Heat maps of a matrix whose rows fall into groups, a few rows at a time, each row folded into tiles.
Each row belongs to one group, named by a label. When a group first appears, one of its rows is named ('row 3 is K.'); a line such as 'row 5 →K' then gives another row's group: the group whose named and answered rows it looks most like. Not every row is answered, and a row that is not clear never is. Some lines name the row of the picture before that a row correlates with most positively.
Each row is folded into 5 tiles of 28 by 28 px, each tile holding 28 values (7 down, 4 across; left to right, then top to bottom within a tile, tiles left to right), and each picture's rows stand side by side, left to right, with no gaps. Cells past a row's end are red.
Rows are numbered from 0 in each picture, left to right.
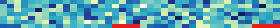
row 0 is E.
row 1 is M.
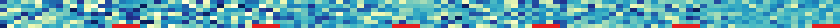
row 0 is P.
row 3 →M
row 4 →P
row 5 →M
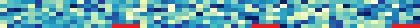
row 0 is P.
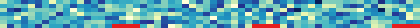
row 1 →M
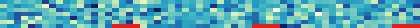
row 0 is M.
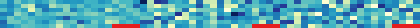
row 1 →P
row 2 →M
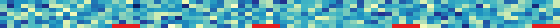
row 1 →M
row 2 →P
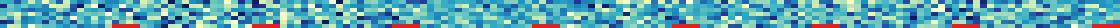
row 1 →M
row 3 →E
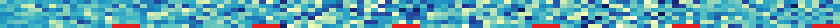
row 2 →P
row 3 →E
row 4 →M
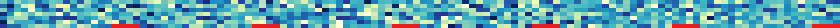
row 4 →M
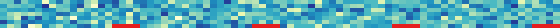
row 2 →P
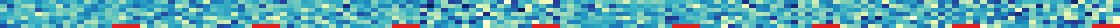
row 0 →E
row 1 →E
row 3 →E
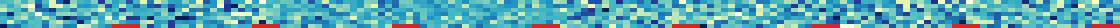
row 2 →M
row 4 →E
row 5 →E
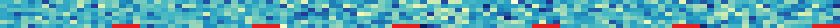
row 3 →E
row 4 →E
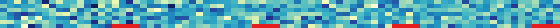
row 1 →P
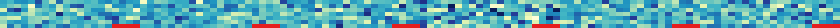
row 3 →P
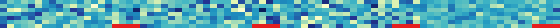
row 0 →P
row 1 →E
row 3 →P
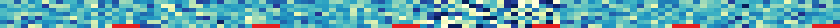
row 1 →E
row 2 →P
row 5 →M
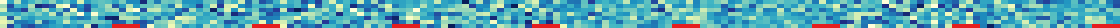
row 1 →P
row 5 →E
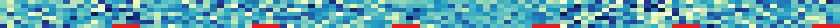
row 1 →M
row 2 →P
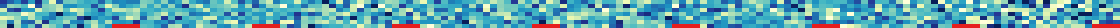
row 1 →M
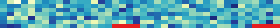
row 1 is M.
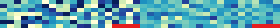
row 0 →M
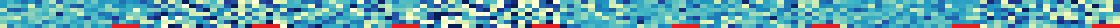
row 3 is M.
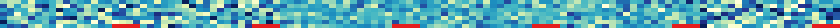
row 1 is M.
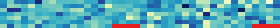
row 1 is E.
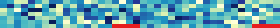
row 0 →E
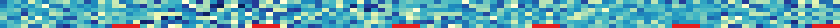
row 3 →M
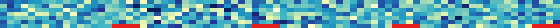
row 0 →E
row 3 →M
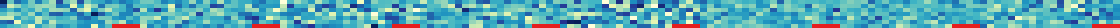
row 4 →M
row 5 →P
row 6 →M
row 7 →P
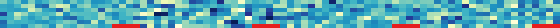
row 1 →P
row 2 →P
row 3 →M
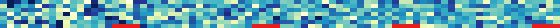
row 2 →M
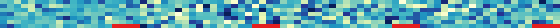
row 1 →E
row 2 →E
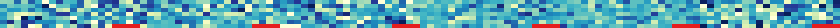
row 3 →P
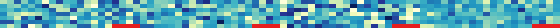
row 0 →M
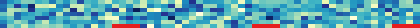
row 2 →M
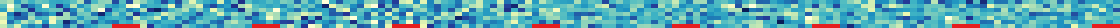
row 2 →M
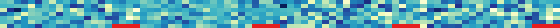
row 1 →M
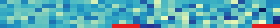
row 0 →E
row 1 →E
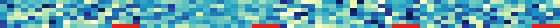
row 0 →E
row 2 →P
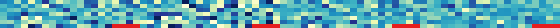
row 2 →M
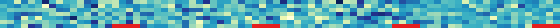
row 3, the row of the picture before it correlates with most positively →2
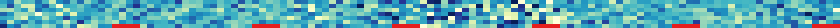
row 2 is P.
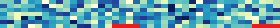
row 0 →M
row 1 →P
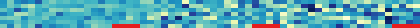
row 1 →M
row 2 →E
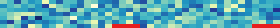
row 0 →M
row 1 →P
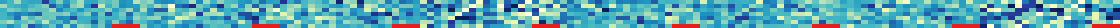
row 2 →P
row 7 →P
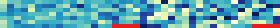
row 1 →E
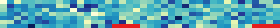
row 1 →M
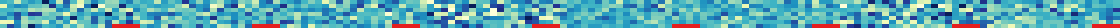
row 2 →M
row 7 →P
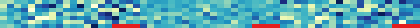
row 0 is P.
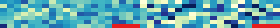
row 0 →E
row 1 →P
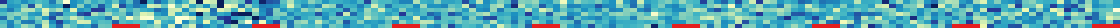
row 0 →E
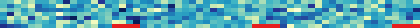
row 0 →E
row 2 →P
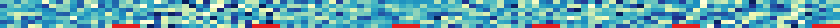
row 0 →M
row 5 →P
